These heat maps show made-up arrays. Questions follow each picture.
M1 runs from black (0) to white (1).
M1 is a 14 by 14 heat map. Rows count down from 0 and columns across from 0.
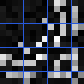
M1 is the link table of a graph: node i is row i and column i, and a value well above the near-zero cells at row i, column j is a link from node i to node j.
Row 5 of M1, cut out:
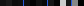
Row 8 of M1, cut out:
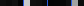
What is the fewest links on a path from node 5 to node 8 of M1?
2
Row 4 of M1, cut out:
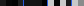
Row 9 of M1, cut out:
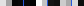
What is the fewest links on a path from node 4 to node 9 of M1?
2
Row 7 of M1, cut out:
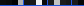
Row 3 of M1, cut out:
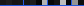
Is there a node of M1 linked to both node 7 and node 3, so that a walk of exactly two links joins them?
no
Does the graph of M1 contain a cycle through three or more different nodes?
yes
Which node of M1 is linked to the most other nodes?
node 12
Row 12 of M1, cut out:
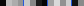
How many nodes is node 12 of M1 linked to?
10
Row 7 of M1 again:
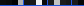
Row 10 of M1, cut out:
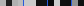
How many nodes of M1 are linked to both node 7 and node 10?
2
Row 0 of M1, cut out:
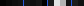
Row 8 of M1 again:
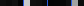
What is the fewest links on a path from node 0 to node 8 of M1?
3
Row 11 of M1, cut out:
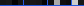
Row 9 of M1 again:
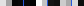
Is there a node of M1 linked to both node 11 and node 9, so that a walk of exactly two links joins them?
yes
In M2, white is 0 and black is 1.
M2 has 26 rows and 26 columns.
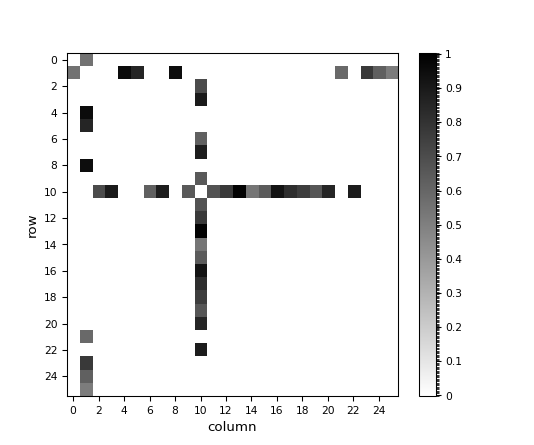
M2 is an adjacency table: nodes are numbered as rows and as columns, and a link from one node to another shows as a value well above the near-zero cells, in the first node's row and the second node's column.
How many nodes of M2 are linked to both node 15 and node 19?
1
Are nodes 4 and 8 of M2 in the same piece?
yes
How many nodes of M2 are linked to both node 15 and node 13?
1
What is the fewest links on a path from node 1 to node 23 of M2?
1
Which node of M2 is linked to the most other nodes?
node 10
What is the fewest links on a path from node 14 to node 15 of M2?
2
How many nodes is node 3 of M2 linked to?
1
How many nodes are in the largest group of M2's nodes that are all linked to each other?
2
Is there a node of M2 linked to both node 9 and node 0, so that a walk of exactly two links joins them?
no
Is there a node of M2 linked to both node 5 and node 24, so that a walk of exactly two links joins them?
yes
